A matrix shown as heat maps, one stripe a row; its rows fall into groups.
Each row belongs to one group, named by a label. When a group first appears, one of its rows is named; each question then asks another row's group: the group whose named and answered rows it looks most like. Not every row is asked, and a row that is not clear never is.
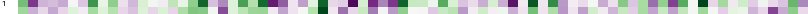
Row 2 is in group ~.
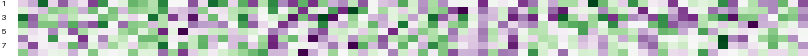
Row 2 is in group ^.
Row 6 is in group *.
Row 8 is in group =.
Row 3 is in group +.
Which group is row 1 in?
+
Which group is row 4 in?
+
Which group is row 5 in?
=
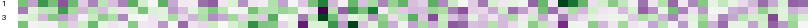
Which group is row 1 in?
+
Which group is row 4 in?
=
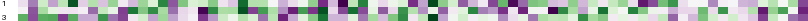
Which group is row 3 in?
+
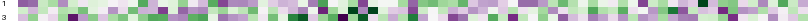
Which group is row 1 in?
+
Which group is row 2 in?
=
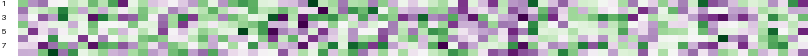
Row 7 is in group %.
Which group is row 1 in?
^
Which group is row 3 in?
%
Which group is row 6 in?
*
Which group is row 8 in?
+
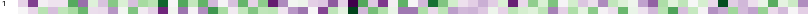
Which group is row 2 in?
=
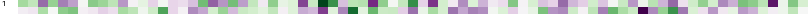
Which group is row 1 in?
^
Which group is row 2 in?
=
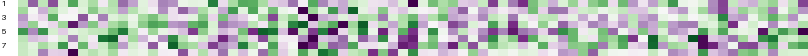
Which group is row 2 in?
^
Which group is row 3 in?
*
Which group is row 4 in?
*
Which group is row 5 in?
+
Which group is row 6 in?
%
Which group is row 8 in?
^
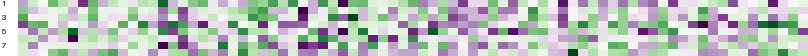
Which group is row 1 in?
*
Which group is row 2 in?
=
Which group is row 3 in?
=
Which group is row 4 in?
%
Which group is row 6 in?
^
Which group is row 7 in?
=
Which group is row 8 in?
%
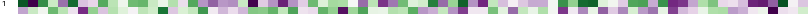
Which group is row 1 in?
+
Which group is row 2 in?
*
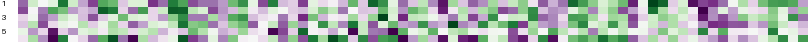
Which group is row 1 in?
%
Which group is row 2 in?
%
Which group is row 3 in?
%
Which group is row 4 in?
%
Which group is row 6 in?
%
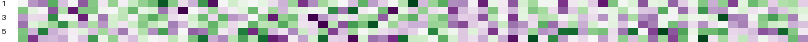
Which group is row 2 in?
=
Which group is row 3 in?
*
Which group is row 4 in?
*
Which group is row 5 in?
+
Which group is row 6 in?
~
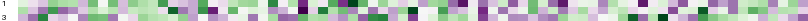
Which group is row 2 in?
^
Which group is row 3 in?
+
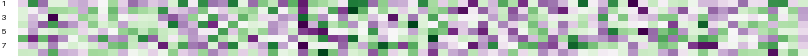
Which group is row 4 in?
^
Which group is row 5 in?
=
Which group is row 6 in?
+
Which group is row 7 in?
%
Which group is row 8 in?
^
